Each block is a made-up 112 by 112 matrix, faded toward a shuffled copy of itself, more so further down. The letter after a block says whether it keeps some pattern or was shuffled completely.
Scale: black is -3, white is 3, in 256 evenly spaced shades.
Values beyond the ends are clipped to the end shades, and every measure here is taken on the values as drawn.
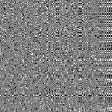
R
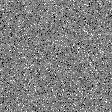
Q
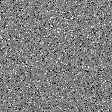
Q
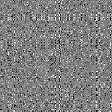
R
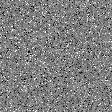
Q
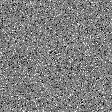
Q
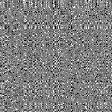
R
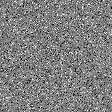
Q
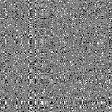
R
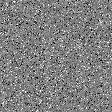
Q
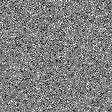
Q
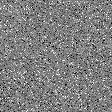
Q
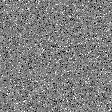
Q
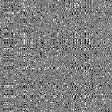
R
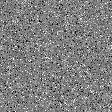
Q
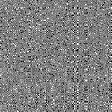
R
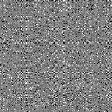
R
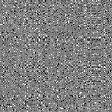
R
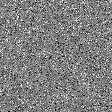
Q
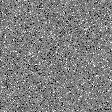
Q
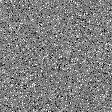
Q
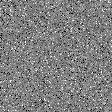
Q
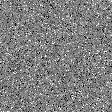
Q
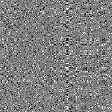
R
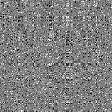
R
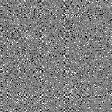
R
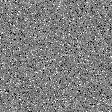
Q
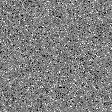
Q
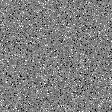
Q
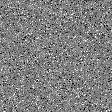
Q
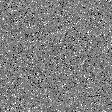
Q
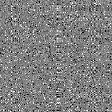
R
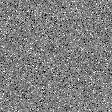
Q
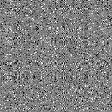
R
